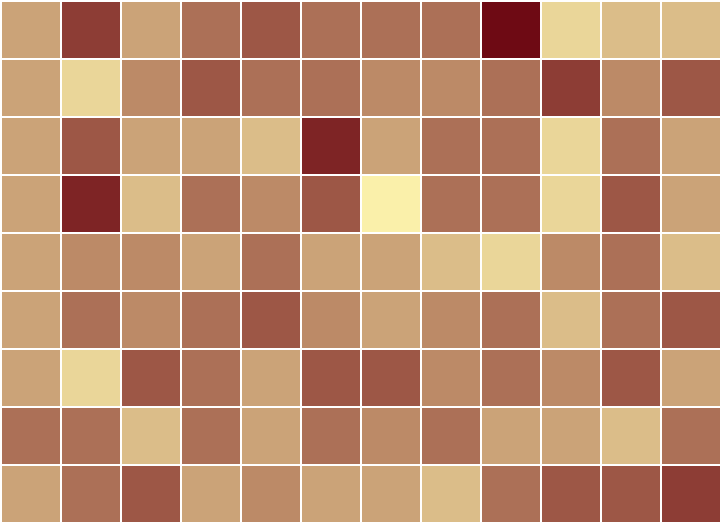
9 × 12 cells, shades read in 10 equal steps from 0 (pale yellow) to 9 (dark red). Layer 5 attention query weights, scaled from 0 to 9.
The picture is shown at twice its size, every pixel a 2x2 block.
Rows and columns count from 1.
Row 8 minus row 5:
2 1 -2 2 -2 2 1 3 2 -1 -3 3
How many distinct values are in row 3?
6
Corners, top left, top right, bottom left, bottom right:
3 2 3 7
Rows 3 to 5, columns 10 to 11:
1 5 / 1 6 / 4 5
